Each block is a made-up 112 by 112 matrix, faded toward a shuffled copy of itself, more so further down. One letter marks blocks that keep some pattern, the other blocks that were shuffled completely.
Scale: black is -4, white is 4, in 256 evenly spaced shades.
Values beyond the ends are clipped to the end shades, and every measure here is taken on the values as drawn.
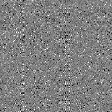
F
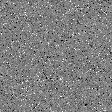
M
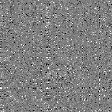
F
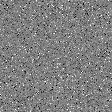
M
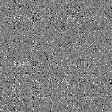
F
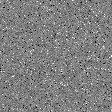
M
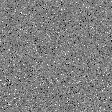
M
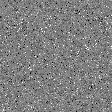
M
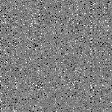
F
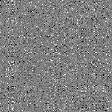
F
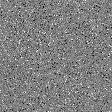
M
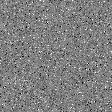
M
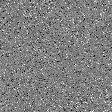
M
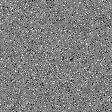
M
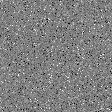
M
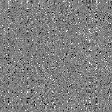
F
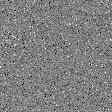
M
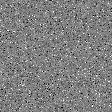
M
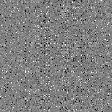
F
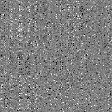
F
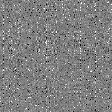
F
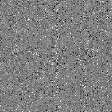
F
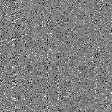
F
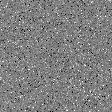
M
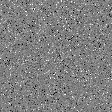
M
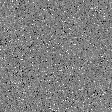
M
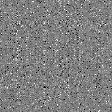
F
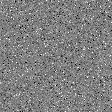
M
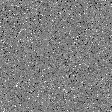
M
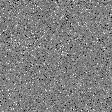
M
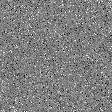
M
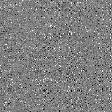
F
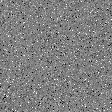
M
